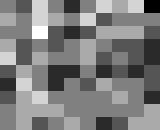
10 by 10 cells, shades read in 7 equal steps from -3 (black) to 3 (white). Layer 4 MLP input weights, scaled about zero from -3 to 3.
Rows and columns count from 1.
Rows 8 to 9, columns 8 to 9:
1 0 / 0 0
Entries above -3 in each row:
9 10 10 10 10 10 10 10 10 10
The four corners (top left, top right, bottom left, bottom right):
0 -3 0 1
